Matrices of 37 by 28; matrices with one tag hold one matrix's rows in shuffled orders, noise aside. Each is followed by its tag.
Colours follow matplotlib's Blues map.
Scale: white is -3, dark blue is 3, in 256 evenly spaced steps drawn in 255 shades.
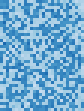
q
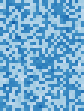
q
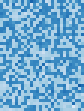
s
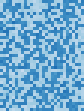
q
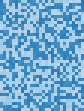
s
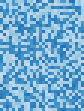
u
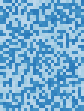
s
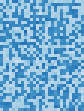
u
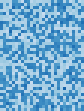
s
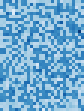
s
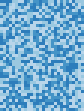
q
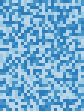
s
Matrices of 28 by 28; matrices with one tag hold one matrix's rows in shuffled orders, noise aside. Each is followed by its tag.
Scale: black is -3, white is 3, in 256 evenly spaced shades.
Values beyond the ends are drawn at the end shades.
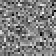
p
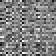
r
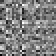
r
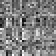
r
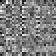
r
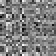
r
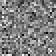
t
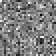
p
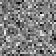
p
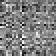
r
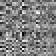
r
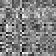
r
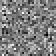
t
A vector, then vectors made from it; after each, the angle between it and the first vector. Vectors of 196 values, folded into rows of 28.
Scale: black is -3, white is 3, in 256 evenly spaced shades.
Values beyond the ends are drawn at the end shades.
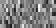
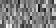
nearly opposite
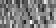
partly opposed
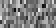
partly aligned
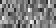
orthogonal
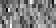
partly opposed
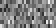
orthogonal
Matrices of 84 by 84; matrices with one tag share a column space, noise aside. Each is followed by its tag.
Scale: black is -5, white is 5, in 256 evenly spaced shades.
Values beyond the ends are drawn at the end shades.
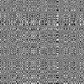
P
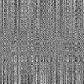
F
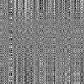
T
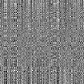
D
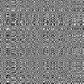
P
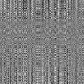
T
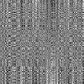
D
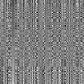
D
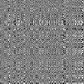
P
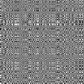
P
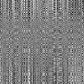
T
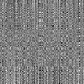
D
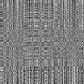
D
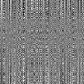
T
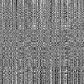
D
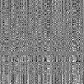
F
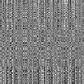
D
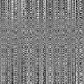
T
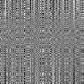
T
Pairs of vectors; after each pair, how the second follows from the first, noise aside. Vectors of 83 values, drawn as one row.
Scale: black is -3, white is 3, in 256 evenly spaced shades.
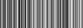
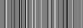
partly zeroed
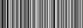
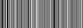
partly zeroed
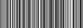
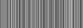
shrunk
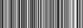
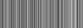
shrunk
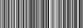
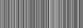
shrunk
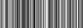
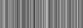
shrunk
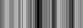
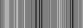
partly zeroed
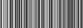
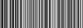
sign-scrambled
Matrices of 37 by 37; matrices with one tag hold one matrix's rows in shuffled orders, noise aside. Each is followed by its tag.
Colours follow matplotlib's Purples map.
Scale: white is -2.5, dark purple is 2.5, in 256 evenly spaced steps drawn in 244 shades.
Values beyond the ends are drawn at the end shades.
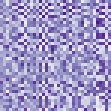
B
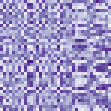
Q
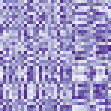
Q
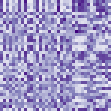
Q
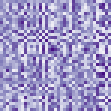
B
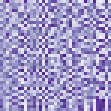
B
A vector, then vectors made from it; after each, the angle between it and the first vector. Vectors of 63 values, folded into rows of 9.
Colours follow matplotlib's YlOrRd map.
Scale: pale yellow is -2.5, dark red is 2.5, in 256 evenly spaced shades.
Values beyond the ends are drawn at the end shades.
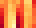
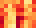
nearly parallel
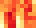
nearly opposite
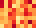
partly opposed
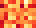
partly aligned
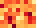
partly opposed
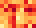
partly opposed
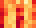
nearly parallel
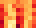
nearly parallel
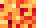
orthogonal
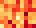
partly opposed
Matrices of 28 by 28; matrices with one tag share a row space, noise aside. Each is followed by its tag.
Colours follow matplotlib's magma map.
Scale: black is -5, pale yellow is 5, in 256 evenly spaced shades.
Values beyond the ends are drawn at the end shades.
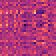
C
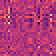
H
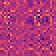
H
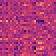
C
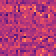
C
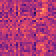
C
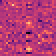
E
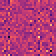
H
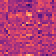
E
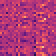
C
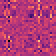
H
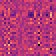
H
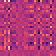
H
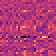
C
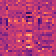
E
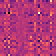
H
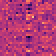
E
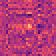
E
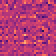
C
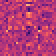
E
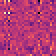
H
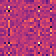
H
